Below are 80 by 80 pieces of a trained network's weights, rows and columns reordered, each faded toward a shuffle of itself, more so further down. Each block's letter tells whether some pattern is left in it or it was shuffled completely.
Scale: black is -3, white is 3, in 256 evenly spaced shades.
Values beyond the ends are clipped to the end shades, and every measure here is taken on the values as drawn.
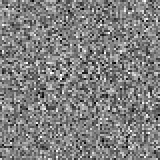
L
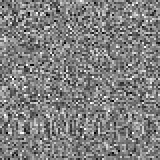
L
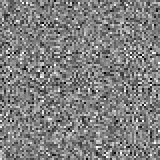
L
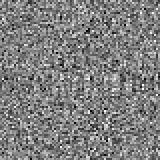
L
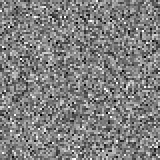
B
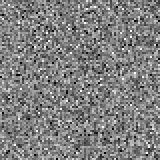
B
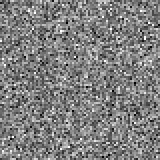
B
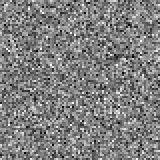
B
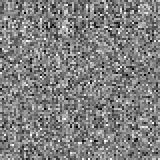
L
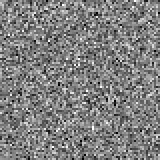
B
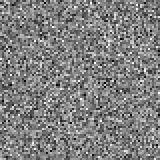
B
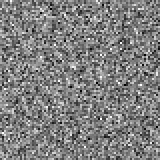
B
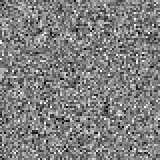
L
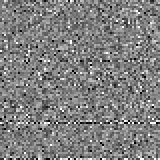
L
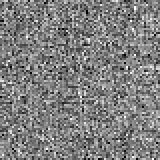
L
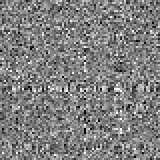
L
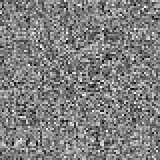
L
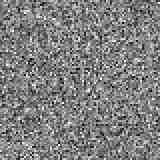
B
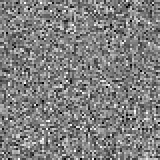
L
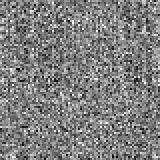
L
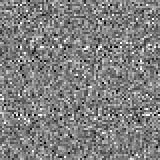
L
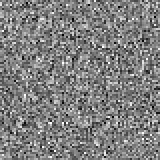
L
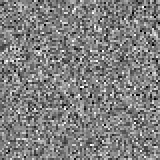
L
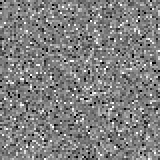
B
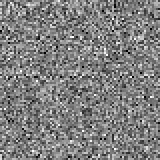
L
